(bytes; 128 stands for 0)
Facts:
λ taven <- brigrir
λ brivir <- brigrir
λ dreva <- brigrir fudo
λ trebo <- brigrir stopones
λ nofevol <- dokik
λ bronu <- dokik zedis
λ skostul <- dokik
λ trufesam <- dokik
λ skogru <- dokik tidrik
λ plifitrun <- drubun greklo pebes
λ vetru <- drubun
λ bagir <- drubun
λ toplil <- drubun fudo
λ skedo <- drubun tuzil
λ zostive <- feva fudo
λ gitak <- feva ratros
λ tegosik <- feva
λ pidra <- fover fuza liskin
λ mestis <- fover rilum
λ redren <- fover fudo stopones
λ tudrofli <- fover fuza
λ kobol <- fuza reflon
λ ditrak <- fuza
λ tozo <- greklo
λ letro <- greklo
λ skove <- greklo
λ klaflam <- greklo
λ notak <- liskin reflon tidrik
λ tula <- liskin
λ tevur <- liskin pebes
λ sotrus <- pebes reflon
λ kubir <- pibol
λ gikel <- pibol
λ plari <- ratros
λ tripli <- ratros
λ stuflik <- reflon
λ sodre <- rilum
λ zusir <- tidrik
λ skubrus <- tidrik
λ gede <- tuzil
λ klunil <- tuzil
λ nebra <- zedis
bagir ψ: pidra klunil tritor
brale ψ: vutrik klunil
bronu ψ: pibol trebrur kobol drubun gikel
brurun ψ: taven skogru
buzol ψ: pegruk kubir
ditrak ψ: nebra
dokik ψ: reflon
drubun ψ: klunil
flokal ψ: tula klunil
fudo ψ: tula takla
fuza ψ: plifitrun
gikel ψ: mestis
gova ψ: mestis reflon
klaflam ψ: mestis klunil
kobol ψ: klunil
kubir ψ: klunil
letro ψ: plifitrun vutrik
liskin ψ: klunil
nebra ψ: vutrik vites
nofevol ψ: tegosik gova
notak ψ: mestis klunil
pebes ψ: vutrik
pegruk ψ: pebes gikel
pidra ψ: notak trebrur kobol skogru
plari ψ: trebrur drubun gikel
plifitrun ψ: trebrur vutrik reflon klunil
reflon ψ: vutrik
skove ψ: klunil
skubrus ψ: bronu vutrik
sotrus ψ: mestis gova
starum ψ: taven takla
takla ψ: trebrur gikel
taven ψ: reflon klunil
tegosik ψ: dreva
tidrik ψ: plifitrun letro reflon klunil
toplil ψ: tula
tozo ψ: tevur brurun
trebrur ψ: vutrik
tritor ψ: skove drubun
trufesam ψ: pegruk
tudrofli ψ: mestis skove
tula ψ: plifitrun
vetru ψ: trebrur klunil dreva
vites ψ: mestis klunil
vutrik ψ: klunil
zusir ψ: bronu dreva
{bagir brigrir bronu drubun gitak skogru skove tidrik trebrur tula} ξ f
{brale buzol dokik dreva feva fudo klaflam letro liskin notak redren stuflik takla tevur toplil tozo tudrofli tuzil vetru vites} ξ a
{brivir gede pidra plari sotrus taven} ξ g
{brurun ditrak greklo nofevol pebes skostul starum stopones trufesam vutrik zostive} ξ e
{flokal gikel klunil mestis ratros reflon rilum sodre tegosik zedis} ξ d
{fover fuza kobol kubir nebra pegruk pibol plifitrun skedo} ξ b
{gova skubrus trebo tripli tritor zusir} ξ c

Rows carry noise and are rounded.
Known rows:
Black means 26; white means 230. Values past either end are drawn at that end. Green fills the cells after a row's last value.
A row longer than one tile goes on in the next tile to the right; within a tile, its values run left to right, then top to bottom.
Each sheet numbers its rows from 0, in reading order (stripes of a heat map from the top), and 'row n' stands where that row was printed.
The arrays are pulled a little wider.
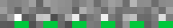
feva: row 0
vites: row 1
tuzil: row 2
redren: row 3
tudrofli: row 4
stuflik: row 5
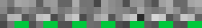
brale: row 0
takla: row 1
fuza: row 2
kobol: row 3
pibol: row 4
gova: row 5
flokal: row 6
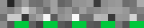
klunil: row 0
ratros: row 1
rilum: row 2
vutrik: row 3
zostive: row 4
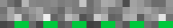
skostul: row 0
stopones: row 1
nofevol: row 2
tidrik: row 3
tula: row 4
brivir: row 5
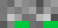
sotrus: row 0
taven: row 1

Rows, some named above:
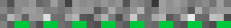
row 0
plifitrun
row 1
zostive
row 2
kobol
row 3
tozo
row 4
tevur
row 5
kobol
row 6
tuzil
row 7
pebes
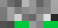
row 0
skostul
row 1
dreva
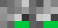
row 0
tegosik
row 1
reflon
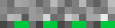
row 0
starum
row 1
gitak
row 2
trufesam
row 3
tripli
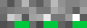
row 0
nebra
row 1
tripli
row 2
feva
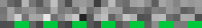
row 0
skostul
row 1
tripli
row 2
pibol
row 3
skogru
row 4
plari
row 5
notak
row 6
vetru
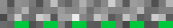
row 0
tevur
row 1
nebra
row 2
trebo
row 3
bronu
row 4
skove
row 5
nebra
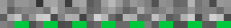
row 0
toplil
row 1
gikel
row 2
kubir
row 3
skubrus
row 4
letro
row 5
plifitrun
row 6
fuza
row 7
pegruk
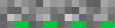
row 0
klaflam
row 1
ditrak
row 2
klaflam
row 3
pidra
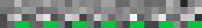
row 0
liskin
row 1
fudo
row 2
drubun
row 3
bagir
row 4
fover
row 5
zedis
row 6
klunil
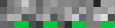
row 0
zusir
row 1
brurun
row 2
greklo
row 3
mestis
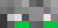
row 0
dokik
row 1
sodre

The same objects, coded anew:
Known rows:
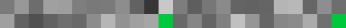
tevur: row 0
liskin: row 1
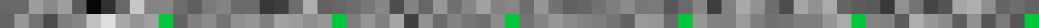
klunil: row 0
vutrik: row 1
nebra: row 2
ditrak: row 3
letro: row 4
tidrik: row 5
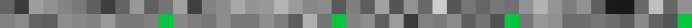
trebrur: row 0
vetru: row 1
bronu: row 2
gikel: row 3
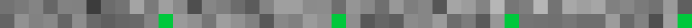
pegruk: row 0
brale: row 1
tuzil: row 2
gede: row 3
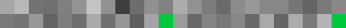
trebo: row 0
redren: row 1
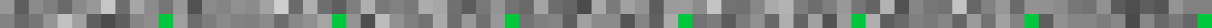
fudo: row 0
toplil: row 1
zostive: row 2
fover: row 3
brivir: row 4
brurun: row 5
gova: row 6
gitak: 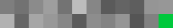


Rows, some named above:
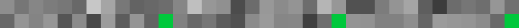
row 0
skubrus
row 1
zedis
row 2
skove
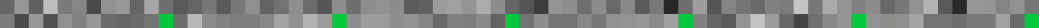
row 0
greklo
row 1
kobol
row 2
flokal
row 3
tula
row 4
fudo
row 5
klaflam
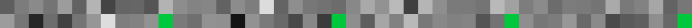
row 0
skogru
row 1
nofevol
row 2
ratros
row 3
starum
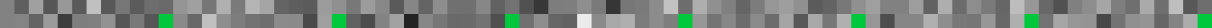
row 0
bronu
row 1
tripli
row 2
trufesam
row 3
drubun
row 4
redren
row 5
feva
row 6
plifitrun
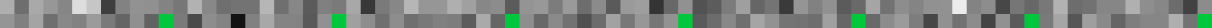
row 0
tegosik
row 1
skostul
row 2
vetru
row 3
stuflik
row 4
pebes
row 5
zusir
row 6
pidra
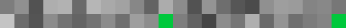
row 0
tozo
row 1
dokik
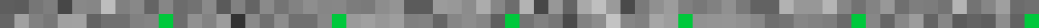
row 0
fuza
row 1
nebra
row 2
flokal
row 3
dreva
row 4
flokal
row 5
starum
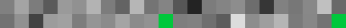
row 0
taven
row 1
drubun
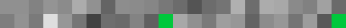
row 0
plari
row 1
bagir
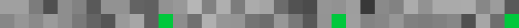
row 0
tudrofli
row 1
tripli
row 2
vetru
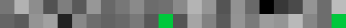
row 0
trufesam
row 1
mestis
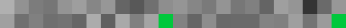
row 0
redren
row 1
stuflik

